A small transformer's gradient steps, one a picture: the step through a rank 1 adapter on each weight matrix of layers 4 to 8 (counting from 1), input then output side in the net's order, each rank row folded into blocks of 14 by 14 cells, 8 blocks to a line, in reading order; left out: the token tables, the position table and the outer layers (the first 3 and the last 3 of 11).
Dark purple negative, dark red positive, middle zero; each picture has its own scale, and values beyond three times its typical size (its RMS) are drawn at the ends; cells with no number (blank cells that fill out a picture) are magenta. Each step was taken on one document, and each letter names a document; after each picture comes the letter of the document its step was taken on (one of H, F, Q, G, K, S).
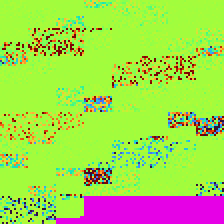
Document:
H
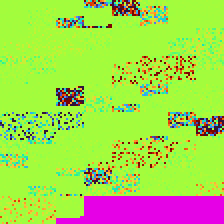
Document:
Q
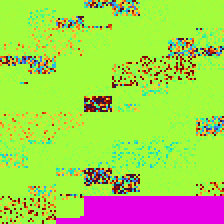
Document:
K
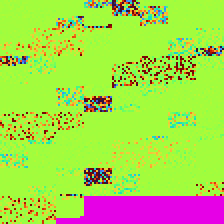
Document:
K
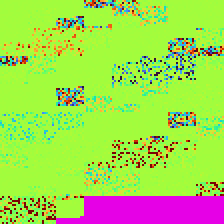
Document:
Q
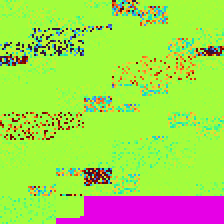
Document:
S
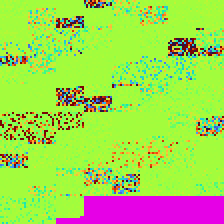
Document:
H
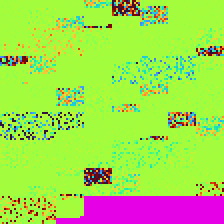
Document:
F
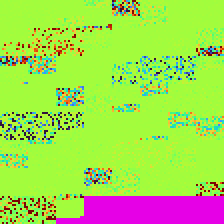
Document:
Q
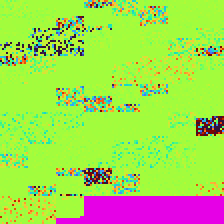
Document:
S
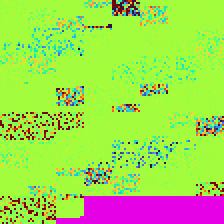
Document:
S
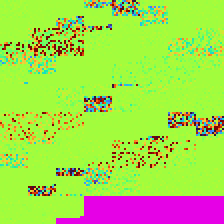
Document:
F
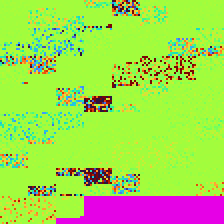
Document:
H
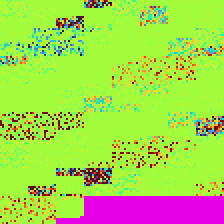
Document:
K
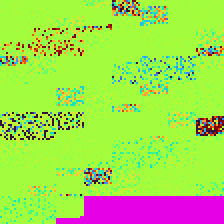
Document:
F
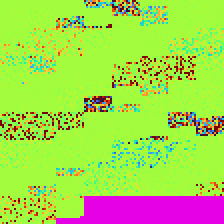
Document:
H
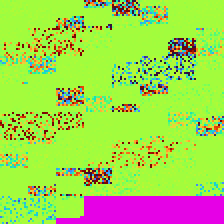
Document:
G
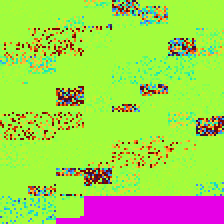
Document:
G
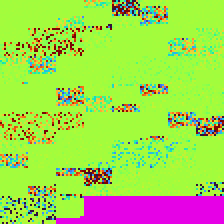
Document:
G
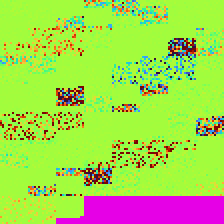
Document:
G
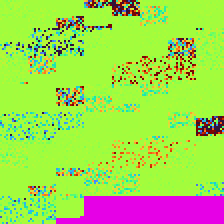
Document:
K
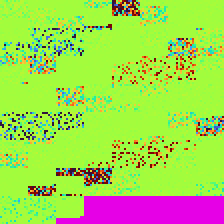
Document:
K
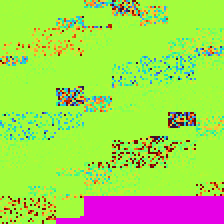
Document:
Q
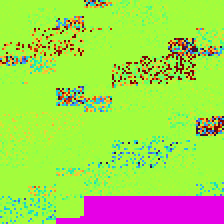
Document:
H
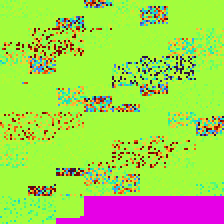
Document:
F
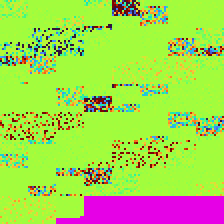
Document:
S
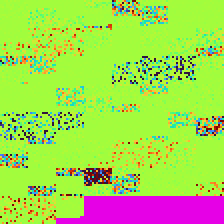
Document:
F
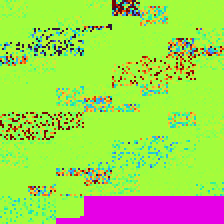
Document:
S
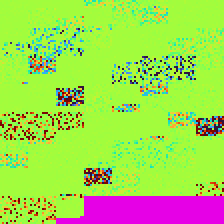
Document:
G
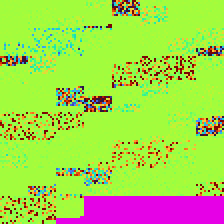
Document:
H
